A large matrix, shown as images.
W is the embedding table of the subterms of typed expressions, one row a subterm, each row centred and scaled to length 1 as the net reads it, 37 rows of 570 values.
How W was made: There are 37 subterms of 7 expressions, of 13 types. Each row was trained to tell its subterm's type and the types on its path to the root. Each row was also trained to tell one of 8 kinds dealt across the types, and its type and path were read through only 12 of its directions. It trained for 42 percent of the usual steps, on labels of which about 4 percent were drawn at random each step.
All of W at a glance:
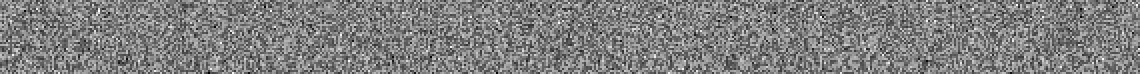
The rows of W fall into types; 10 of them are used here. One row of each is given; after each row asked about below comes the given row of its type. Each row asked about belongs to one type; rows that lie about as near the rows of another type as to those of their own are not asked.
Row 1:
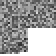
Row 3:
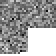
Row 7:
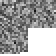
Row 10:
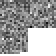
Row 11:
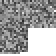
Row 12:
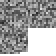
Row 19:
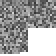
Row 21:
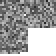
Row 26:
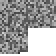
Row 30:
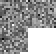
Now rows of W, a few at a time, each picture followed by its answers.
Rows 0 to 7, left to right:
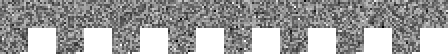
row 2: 26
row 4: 12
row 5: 1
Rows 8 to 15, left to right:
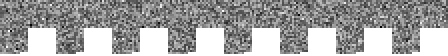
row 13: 7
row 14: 19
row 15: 1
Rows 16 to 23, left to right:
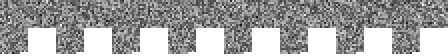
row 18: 26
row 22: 19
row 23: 21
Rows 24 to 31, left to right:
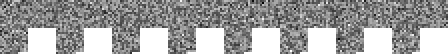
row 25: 21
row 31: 3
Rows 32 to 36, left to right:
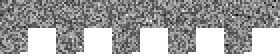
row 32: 3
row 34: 19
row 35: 26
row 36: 12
